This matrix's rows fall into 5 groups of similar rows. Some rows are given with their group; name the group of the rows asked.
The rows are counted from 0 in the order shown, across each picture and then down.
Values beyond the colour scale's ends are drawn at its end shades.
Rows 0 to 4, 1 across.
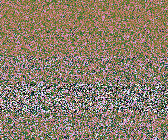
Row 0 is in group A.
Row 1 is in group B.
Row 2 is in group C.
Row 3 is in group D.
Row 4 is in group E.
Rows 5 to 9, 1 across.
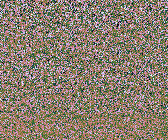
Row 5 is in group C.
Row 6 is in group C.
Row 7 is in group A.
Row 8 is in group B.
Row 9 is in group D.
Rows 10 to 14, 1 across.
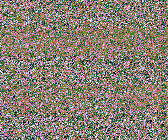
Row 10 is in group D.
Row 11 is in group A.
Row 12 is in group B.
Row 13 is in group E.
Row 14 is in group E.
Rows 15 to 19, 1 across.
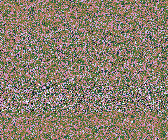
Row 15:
D
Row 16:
C
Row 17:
E
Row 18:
A
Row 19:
E
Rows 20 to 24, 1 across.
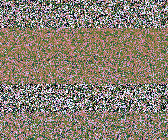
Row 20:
E
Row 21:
B
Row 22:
A
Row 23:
E
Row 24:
C
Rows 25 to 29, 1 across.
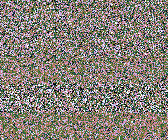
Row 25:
A
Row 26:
A
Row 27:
D
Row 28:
B
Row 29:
E
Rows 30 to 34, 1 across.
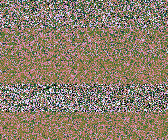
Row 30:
A
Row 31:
B
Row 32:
B
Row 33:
A
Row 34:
D
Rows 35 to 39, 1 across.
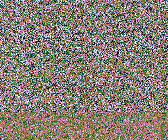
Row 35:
C
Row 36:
C
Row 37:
D
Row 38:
A
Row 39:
E
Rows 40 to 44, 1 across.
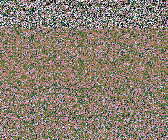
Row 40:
D
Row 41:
D
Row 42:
B
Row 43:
A
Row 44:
D
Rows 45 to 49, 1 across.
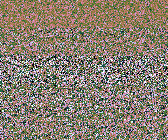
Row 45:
B
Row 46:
B
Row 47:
A
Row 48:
E
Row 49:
E
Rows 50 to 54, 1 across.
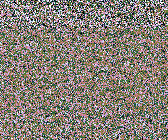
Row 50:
A
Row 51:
B
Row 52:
E
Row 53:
C
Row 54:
C
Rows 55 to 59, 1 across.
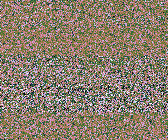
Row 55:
A
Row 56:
B
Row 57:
A
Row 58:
D
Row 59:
B
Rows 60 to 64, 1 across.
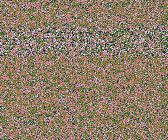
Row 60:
D
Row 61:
B
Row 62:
C
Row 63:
D
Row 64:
B
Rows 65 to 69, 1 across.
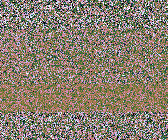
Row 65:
B
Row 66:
C
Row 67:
A
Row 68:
B
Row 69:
C
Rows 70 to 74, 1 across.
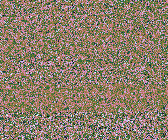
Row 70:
B
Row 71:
C
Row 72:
B
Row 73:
E
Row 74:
E
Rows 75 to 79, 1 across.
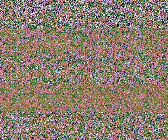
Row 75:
C
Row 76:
D
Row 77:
D
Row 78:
B
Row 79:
A
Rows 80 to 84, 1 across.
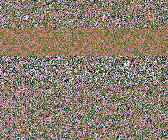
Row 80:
A
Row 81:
B
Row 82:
E
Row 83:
C
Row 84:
C
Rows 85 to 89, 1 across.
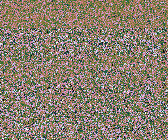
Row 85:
A
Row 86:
E
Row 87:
E
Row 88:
B
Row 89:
A
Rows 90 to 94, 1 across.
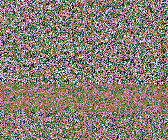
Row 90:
C
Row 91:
E
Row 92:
D
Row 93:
E
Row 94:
C
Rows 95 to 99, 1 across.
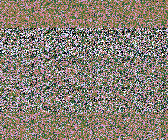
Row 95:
D
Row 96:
D
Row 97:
D
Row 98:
D
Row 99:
D
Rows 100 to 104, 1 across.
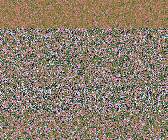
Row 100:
C
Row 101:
C
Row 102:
A
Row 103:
C
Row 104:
B
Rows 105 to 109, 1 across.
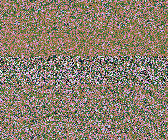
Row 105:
D
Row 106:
A
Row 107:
B
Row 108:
B
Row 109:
A
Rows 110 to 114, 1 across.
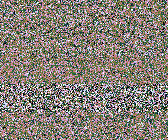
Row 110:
E
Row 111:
D
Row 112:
A
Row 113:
C
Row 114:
B
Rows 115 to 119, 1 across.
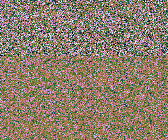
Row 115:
A
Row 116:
B
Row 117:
D
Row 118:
B
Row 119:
A
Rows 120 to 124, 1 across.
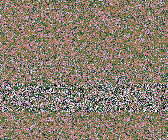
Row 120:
A
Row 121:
B
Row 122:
C
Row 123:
E
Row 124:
B
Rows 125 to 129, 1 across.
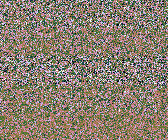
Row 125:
D
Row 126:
C
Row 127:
D
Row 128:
E
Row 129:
B
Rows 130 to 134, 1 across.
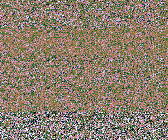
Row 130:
A
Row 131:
A
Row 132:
A
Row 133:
D
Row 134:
A
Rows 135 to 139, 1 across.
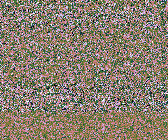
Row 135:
E
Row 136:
B
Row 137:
E
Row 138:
A
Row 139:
A
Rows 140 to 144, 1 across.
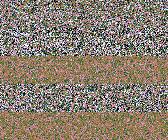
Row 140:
A
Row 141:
A
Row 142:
E
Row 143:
C
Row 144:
B
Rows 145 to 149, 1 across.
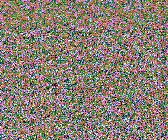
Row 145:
D
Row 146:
D
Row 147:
E
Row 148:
A
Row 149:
D
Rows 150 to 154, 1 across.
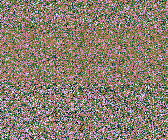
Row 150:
E
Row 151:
A
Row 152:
A
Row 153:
B
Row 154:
A
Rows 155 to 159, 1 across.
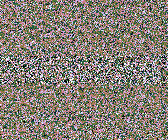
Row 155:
C
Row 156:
B
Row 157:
E
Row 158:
B
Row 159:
D
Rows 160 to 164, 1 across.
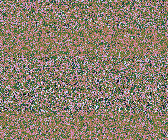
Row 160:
D
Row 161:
E
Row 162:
C
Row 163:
E
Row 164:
B
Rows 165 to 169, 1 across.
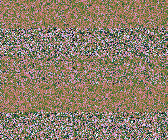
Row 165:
D
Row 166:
B
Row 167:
B
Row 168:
C
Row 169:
E
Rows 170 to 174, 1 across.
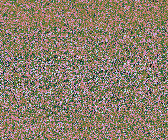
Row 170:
D
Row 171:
E
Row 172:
E
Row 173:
C
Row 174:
A
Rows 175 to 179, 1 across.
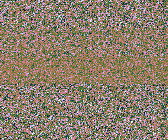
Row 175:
D
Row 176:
D
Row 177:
A
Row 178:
D
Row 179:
E
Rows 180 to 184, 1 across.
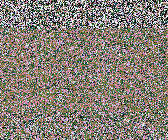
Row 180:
C
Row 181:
A
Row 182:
D
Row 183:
A
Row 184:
B
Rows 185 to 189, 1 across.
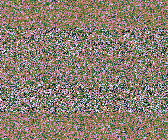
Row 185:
A
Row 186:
D
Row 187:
C
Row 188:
B
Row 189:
A
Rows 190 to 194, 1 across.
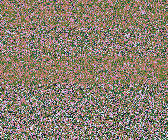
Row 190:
B
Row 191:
D
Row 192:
E
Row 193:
B
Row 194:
B
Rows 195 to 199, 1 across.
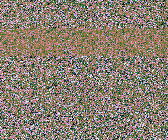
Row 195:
D
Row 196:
D
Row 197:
D
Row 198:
A
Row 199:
B
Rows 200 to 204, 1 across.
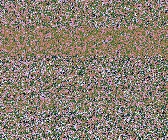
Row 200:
C
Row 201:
C
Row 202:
A
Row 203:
D
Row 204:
D
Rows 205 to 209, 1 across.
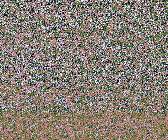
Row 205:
D
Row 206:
A
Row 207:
C
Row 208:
D
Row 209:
E
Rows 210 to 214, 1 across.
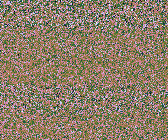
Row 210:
E
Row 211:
D
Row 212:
A
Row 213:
C
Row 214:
D
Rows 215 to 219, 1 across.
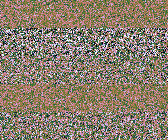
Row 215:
A
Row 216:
E
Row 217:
B
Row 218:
D
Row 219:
E
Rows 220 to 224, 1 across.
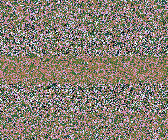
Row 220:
E
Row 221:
C
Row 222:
D
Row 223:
B
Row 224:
E
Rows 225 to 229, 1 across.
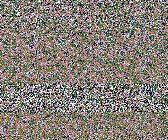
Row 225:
B
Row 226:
D
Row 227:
B
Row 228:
B
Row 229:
D
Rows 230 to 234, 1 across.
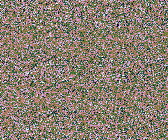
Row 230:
C
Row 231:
A
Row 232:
A
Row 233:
D
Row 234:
A
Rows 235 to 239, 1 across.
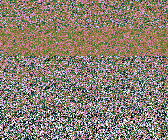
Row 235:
B
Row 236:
E
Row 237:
D
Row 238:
D
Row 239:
E
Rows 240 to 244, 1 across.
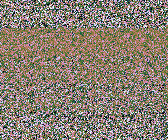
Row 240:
A
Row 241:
B
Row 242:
B
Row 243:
D
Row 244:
D
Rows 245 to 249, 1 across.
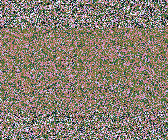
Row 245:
B
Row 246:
A
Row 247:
B
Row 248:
B
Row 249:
A
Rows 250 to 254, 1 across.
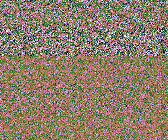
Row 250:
D
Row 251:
E
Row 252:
B
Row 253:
B
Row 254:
E
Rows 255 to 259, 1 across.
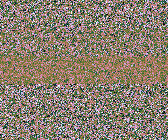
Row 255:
E
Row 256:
B
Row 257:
E
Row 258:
B
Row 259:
D
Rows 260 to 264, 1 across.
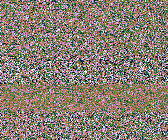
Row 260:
A
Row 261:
B
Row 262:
B
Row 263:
A
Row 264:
C
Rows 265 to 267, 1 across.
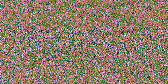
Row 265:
C
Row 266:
C
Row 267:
A
